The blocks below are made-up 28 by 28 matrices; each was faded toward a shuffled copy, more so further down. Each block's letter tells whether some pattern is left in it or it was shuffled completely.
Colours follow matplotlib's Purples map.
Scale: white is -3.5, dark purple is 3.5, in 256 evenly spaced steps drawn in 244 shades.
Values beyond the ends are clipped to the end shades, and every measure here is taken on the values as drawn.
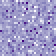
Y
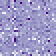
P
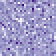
Y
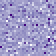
P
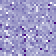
P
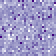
P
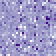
P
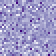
P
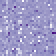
P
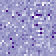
P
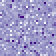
Y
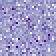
Y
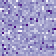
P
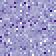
Y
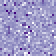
P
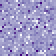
Y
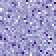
Y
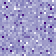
Y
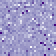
Y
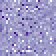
P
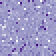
Y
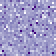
Y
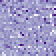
P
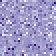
P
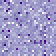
P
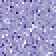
Y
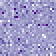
P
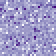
Y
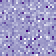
P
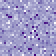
Y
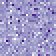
Y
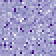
Y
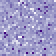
Y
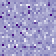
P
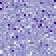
Y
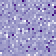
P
